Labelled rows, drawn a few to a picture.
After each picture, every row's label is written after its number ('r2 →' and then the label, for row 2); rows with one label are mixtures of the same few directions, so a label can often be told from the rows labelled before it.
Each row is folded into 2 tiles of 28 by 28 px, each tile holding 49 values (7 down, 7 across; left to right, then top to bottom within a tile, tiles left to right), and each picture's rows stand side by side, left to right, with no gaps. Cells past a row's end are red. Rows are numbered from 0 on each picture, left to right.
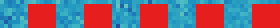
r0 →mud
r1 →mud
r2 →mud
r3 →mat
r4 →mud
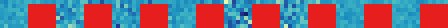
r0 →mud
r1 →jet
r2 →mud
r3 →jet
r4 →mud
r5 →mud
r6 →jet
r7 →mud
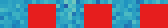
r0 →jet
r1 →mat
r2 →jet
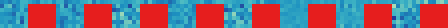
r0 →mat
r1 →mud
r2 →jet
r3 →mat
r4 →jet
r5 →mat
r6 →mud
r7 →jet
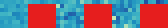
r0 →jet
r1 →jet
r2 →jet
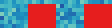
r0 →jet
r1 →jet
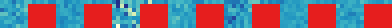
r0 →mat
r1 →mud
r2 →mud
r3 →mud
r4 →mud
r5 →mud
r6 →jet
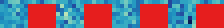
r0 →mat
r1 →jet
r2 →mat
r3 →mat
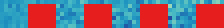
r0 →mud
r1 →jet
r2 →jet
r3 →jet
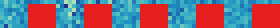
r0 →mud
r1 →mat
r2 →mat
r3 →jet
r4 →mat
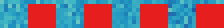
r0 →mud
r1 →mat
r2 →mat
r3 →mat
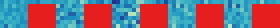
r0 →mud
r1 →jet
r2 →mud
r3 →mud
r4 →mud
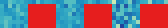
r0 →mud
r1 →mat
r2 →mud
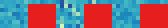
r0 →jet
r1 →mud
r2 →jet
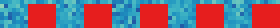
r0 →jet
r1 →mat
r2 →mat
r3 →jet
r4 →mat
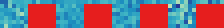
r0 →mud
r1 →jet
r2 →mat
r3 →mat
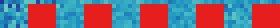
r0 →mud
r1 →jet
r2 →jet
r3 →mud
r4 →jet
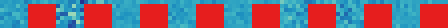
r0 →jet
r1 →jet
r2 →jet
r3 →jet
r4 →jet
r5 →mud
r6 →jet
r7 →mud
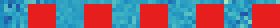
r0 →mud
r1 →jet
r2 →mat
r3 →mud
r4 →mud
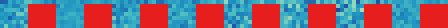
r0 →mud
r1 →jet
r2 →jet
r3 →jet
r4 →mud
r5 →mud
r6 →mat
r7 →jet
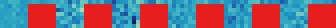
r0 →mat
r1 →mat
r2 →mat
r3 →mud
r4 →mud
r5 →mud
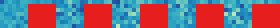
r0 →mud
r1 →mat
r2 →mud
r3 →mat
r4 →jet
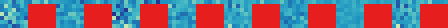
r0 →jet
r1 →jet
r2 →jet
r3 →jet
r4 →mud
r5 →mud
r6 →mat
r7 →mud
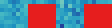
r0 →mat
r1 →mud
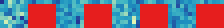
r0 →mud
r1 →mat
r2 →mat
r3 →mud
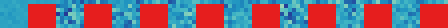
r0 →jet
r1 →jet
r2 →jet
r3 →mud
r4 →jet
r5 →jet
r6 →mat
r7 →mud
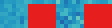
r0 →mat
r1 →mud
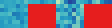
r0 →jet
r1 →mat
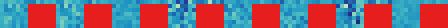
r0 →mud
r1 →mud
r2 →jet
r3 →mat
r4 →jet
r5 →mud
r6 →mat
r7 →jet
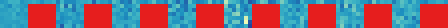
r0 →mat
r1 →mud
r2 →mat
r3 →mat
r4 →mat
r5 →mat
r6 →mud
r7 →mud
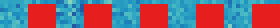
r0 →jet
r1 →mat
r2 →jet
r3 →jet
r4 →mud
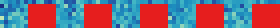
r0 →jet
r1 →mat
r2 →mud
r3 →jet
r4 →jet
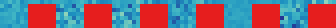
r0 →mat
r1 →jet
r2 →jet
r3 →mud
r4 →jet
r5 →jet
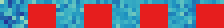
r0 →mud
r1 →mat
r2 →mud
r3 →mat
